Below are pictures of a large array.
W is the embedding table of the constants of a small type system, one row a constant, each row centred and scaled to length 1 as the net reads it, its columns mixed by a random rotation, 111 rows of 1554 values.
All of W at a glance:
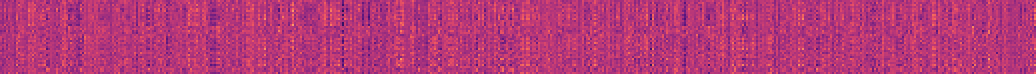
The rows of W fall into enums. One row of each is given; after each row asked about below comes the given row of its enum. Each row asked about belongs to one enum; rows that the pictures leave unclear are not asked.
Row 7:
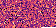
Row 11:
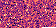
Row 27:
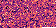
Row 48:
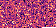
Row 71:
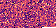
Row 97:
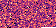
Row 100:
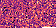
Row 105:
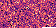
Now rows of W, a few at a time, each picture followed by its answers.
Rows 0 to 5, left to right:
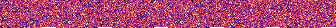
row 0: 27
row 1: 48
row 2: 71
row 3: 48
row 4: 11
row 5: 97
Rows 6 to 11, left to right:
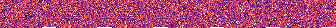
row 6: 71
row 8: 7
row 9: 105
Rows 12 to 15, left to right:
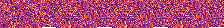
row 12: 105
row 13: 7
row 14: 7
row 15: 7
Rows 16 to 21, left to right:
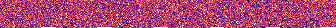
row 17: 97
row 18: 11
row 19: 105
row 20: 48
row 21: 27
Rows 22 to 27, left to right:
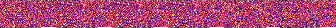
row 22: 7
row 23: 11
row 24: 11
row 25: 11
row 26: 105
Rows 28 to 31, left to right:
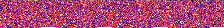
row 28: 97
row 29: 11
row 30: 11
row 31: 48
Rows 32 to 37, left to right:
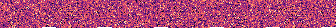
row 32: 105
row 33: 7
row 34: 48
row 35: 27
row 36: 11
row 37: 7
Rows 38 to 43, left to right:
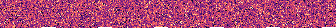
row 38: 7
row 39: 71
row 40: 100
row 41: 48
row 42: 105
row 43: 48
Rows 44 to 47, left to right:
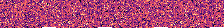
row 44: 71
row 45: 48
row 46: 27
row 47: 48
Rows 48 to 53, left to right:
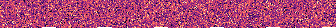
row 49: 7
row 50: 100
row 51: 105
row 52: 71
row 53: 100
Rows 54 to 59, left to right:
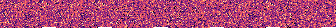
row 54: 71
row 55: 71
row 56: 7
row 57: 27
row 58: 71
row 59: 97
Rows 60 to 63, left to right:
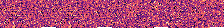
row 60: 7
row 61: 7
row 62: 71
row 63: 27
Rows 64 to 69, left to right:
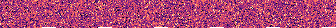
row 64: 27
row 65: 71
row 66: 100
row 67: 11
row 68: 105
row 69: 11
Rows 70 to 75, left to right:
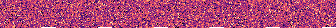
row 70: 7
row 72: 27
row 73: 97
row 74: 11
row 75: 105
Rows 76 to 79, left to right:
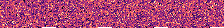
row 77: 27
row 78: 71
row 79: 71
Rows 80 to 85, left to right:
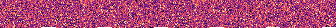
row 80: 7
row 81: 11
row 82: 48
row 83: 11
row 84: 100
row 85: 105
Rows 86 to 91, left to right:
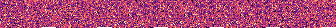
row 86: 11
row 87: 7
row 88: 48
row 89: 48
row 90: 48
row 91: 27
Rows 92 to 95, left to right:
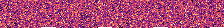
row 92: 97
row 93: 71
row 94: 97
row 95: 48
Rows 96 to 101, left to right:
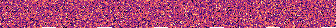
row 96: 27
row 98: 27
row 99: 48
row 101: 7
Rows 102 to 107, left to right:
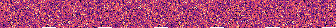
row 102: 105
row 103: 48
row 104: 105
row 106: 7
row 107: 48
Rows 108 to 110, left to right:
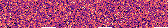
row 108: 97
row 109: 105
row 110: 27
